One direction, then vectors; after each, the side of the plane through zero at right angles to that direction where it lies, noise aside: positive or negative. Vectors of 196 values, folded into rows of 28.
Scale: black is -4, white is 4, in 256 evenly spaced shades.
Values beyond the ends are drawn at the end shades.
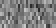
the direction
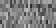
positive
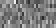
positive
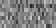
positive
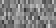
negative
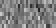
positive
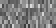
negative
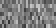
negative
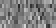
positive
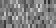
negative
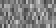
negative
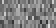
negative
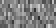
negative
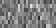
negative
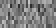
positive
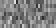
positive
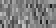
positive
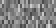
negative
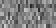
positive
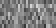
negative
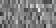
negative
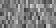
negative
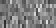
negative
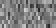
positive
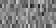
positive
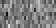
negative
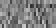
positive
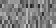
positive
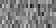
positive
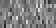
negative
